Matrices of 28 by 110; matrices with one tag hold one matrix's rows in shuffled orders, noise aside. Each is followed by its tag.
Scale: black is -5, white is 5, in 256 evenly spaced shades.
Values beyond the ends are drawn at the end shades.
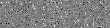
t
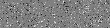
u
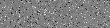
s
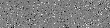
u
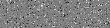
u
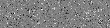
u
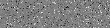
u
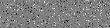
u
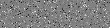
s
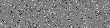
s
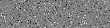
s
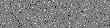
s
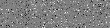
t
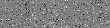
t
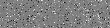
u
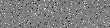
s
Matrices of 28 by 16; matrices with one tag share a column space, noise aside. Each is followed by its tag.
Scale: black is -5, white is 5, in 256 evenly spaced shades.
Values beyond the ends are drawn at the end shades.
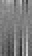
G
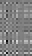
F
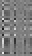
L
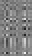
L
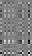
F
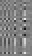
L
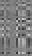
L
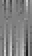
G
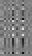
L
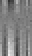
G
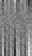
G
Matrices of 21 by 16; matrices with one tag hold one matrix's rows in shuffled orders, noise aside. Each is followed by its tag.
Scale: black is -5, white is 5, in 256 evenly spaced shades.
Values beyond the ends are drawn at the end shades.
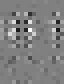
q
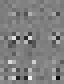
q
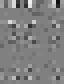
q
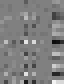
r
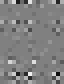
q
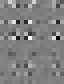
q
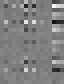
r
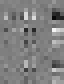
r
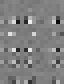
q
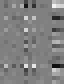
r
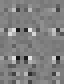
q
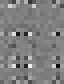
q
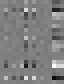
r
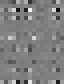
q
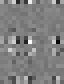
q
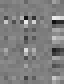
r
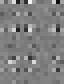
q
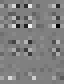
q
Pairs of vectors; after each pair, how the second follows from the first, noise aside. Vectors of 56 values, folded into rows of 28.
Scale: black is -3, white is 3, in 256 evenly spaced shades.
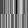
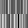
shuffled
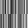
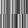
reversed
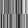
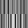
shuffled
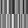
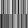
shuffled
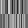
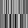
reversed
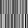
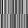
reversed
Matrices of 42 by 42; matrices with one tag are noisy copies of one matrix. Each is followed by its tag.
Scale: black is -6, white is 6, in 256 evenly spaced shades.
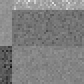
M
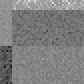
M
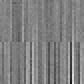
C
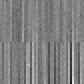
C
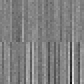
C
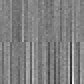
C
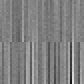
C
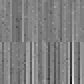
C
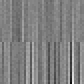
C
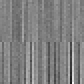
C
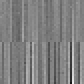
C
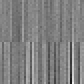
C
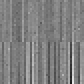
C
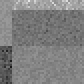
M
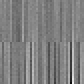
C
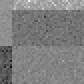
M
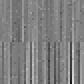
C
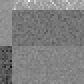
M
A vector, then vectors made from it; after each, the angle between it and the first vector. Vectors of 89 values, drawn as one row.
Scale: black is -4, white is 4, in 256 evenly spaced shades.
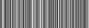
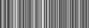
partly aligned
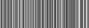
orthogonal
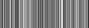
partly opposed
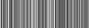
orthogonal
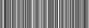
nearly parallel
